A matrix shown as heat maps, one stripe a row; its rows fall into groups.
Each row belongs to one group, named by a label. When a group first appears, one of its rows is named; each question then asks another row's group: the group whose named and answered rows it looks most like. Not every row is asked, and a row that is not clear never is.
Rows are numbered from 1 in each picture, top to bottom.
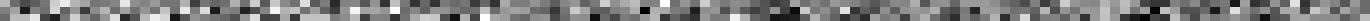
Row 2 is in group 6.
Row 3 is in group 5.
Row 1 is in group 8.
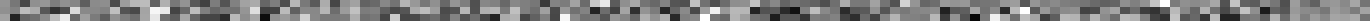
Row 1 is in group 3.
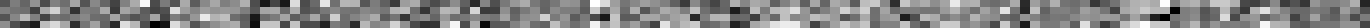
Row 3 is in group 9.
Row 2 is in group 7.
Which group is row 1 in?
3
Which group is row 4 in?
7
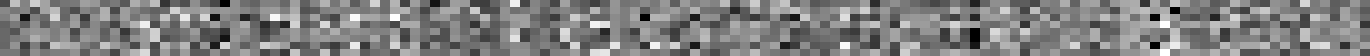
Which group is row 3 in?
6
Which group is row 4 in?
3
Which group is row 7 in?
6
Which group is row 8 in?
3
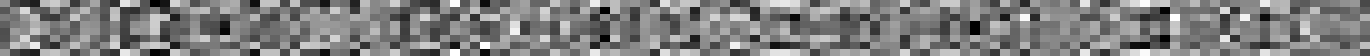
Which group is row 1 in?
7
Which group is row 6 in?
9
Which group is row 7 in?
5
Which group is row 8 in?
7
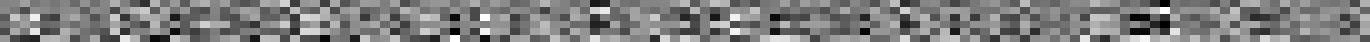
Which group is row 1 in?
9
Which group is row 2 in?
3
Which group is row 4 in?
9
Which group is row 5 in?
5
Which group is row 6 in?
7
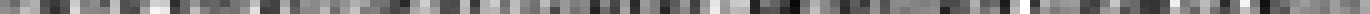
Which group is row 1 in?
5
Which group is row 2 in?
5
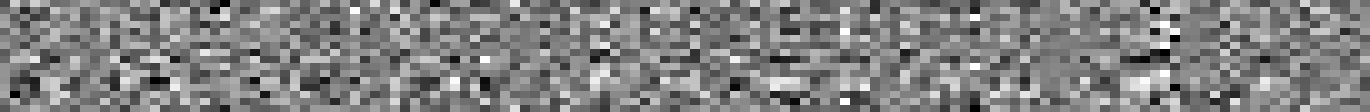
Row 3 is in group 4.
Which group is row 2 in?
6
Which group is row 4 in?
3
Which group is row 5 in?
6
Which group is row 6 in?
7
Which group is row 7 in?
3
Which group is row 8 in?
9
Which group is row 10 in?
4
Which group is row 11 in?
3
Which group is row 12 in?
7
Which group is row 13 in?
7
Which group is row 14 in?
8
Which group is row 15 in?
6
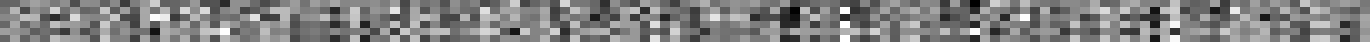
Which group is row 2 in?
6
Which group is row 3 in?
5
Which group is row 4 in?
6
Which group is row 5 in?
4
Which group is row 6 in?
6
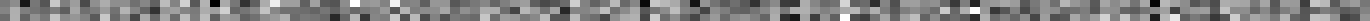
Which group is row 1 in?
6
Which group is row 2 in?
4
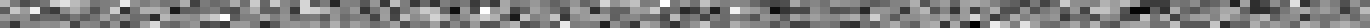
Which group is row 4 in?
8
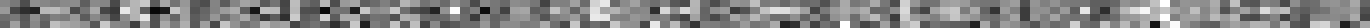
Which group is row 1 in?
3
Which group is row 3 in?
3
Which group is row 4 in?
6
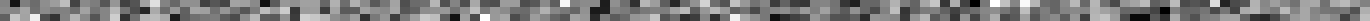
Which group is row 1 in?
8
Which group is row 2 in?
9
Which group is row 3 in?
5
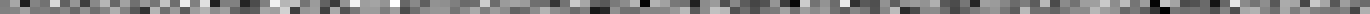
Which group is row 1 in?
6
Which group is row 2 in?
9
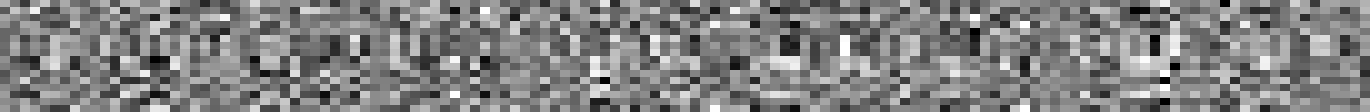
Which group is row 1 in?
3
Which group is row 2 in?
5
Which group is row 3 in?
4
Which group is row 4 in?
5
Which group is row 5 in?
8
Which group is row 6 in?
6
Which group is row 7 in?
6
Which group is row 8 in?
6
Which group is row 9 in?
7
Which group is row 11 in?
3
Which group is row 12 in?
9
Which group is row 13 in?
3
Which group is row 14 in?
7
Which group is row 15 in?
9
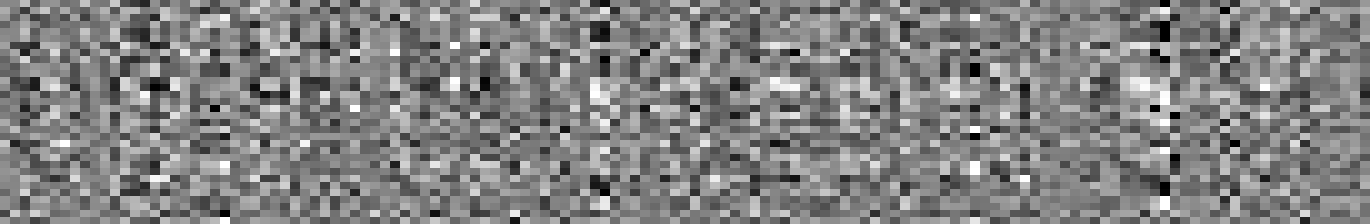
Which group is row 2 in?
3
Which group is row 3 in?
4
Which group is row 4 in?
9
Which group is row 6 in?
9
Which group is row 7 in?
7
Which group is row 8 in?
6
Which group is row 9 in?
9
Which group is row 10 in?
8
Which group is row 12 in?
7
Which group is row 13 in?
7
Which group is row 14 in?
3
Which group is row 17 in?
7
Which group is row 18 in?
3
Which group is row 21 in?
8
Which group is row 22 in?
3
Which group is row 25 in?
4
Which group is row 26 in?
5
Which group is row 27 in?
9
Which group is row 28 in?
9
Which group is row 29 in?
3
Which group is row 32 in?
4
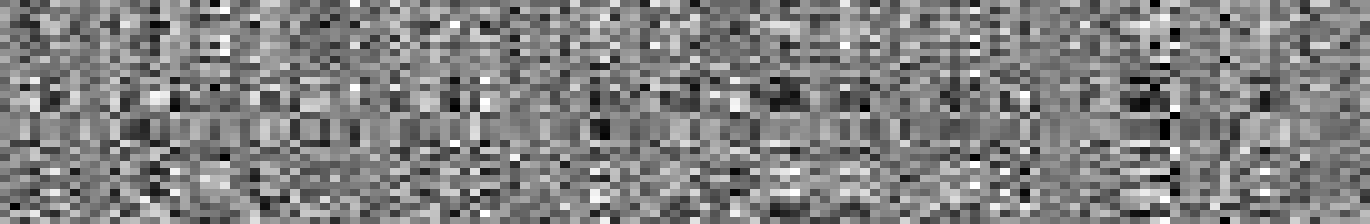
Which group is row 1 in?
6
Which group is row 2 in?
4
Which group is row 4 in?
7
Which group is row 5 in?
7
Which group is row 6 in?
4
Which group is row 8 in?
4
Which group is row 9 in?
3
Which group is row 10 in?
9
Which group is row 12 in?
5
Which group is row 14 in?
5
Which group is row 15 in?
5
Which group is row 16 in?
5
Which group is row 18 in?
9
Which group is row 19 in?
9
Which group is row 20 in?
9
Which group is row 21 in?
7
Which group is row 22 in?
5
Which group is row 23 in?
8
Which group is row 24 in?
4
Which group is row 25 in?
7
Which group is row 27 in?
4
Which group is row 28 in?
7
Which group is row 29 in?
3
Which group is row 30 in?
8
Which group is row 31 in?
5
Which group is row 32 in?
3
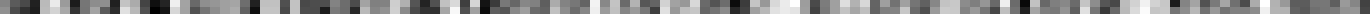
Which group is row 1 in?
7
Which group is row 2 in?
7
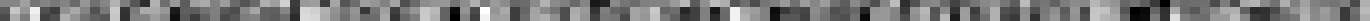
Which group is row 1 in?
9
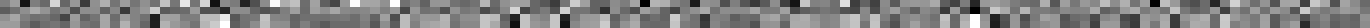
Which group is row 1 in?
6
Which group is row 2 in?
8
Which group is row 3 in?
4
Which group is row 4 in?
4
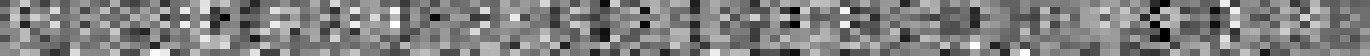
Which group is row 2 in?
6
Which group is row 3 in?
8
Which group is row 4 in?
6
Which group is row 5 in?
9
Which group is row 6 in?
9
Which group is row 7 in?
4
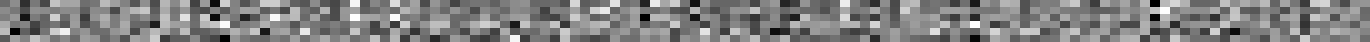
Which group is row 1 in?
6
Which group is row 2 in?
3
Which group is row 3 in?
6
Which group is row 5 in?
8
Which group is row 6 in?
8
